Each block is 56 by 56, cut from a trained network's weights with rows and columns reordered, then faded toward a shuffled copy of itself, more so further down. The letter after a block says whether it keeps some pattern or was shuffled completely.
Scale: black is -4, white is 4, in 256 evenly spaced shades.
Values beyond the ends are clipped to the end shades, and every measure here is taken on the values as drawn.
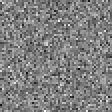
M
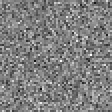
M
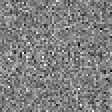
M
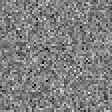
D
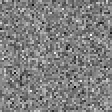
D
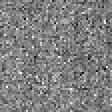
M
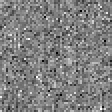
M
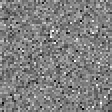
D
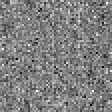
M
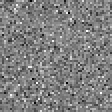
D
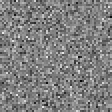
D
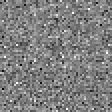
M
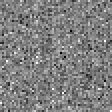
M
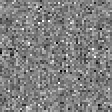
M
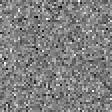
D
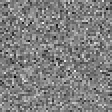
D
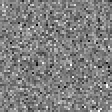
D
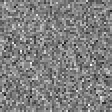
M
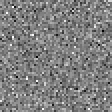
D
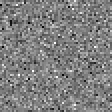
D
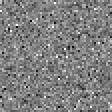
D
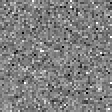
D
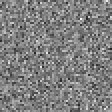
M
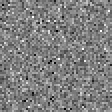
D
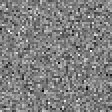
D
